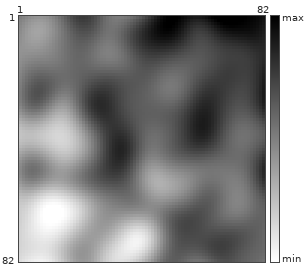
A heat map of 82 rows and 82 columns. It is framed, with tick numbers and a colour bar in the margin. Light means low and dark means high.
Ninth with the lowest average: bottom left. Slope: up to the top right. Grain: smooth. Lone odd cells: none.
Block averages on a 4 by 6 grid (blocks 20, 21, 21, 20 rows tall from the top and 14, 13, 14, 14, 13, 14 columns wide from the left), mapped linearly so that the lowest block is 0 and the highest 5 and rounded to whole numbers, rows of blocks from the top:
233545
234354
224233
011343
